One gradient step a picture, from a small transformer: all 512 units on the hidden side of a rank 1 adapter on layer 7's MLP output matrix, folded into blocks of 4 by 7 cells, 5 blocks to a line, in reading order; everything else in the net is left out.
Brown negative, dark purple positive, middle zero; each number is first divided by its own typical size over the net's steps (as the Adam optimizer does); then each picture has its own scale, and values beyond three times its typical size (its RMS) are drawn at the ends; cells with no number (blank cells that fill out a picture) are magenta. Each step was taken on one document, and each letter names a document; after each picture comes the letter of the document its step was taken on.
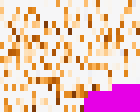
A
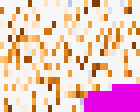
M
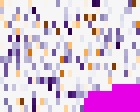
A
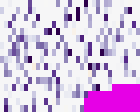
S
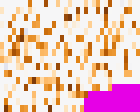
M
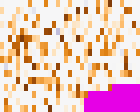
M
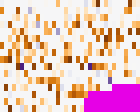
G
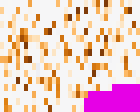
S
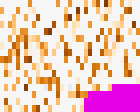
S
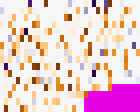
M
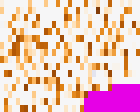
M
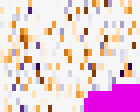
S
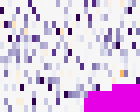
A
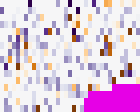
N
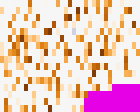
S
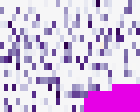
G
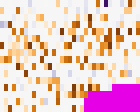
G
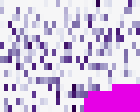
G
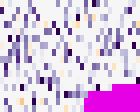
A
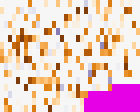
M
